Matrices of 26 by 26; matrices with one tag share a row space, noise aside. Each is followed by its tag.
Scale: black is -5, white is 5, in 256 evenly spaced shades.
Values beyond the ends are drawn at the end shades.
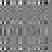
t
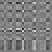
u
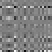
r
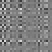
t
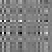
t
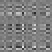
u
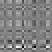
u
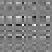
u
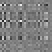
t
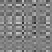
u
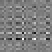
u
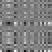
r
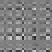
u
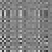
t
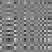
r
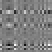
r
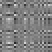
r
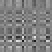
u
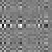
t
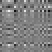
r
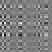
t
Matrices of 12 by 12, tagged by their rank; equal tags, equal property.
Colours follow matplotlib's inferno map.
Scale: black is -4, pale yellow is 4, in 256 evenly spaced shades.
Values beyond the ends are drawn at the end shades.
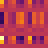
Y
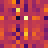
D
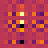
Y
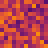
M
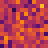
M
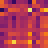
D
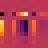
Y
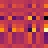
Y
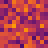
M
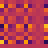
Y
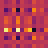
Y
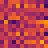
D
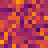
M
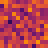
M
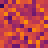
M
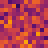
M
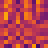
D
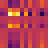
Y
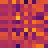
D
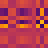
Y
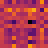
D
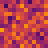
M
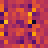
D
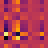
Y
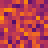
M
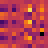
D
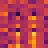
D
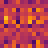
D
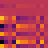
Y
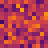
M
